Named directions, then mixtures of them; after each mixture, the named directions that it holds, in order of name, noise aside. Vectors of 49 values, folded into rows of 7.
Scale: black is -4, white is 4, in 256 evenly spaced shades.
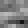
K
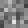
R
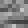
K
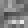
K, R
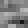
K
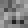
K, R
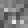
K, R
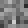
K, R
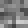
K, R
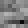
K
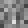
R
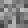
K, R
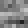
K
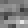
K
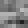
K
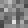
R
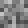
K, R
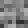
K, R
